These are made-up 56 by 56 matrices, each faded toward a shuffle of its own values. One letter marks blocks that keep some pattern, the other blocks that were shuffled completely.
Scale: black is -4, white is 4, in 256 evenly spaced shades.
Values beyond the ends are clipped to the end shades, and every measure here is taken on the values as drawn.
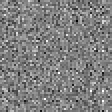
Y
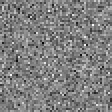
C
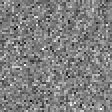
C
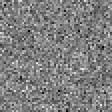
C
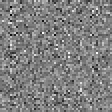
Y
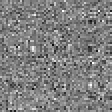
Y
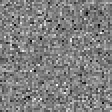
C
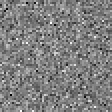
C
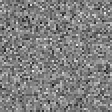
C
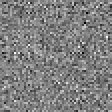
Y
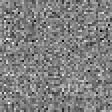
Y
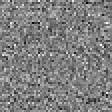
Y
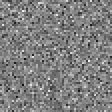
C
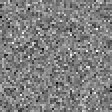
C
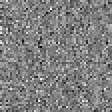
Y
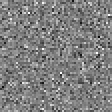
Y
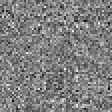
Y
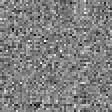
Y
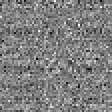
Y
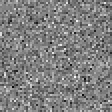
C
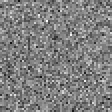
C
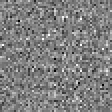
Y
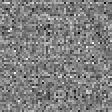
Y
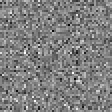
Y
